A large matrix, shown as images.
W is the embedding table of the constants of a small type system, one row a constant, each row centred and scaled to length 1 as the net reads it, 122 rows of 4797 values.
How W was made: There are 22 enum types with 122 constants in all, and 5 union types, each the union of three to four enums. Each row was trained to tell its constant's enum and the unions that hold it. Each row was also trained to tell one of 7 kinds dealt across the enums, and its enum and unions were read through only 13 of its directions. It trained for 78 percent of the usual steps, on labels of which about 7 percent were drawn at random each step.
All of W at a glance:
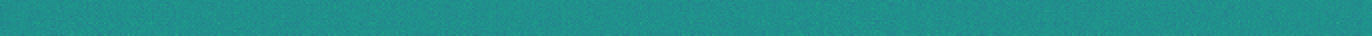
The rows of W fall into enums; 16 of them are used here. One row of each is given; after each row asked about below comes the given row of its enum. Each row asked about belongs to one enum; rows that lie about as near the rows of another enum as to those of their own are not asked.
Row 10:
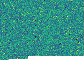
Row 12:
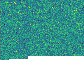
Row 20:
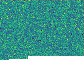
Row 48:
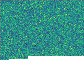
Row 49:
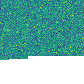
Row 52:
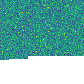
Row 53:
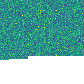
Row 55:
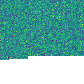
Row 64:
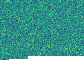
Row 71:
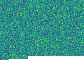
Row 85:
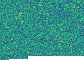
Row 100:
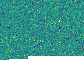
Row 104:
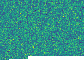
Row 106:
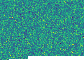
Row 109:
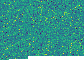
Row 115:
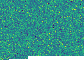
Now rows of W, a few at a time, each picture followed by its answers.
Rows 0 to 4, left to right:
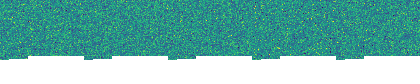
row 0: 55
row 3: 109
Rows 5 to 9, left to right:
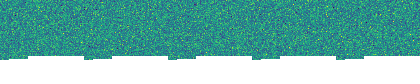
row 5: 71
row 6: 100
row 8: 53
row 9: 53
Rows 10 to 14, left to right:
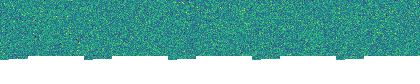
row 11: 52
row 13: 55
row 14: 49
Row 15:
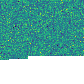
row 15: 115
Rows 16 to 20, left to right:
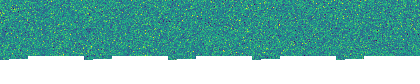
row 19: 52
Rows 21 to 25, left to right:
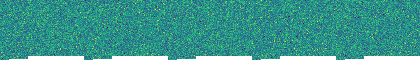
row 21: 12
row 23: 55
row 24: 71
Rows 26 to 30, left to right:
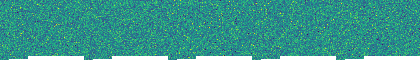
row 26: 52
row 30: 49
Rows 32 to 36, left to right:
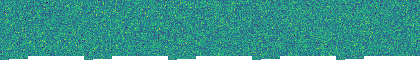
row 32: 52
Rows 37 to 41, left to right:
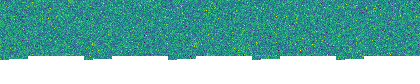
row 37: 48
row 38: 85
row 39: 52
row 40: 48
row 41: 100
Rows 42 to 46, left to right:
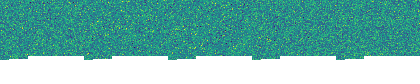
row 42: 20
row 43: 48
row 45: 53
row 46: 20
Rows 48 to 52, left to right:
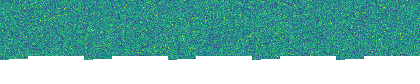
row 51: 104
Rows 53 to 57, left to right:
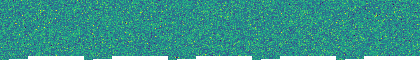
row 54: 104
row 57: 115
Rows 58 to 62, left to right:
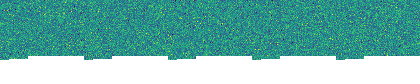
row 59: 52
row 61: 100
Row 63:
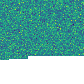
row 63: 85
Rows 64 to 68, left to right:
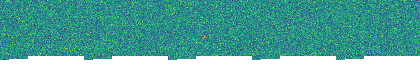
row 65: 64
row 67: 106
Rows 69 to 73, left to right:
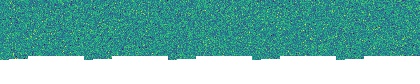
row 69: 115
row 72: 104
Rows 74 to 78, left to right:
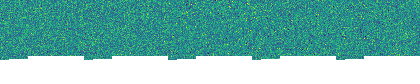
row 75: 48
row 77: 48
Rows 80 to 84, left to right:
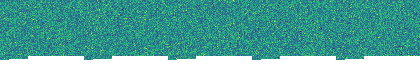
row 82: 106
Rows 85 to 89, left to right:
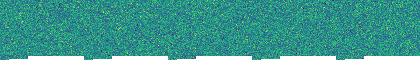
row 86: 48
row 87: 10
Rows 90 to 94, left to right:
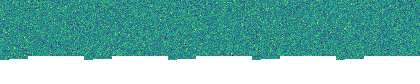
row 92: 104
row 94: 20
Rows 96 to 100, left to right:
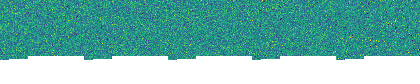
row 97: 12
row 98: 104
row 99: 53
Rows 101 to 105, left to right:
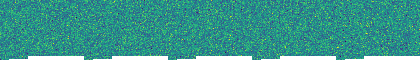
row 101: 85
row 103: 55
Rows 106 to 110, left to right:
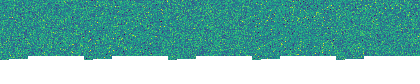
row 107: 55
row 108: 100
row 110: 85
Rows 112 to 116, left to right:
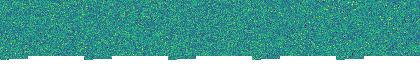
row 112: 55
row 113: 53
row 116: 109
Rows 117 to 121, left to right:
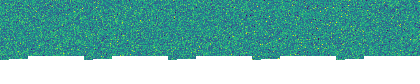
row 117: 106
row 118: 104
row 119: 53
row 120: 109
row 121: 106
